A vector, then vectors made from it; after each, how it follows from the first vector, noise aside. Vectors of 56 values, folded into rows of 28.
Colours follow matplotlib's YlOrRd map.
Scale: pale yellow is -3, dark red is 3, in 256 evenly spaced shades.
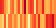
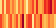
wrapped around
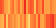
shrunk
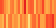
shrunk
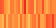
shrunk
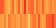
shrunk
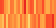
shrunk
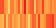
shrunk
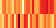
wrapped around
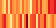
wrapped around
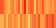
shrunk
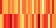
wrapped around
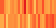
shrunk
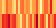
wrapped around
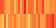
shrunk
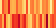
wrapped around
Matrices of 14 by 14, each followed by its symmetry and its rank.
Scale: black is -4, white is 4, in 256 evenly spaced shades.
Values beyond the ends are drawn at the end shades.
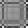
symmetric, rank one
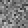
neither, full rank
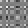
symmetric, rank one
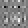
neither, rank two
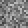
neither, full rank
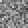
neither, full rank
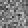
neither, full rank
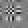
symmetric, rank one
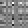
neither, rank two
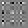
symmetric, rank one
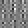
neither, rank two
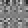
neither, rank two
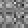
neither, rank two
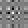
symmetric, rank one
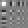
symmetric, rank one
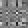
neither, rank two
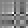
symmetric, rank one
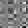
neither, rank two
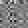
neither, rank two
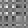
symmetric, rank one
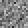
neither, full rank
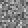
neither, full rank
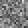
neither, full rank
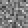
neither, full rank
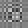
symmetric, rank one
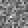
neither, full rank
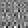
neither, rank two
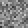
neither, full rank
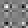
symmetric, rank one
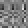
neither, rank two
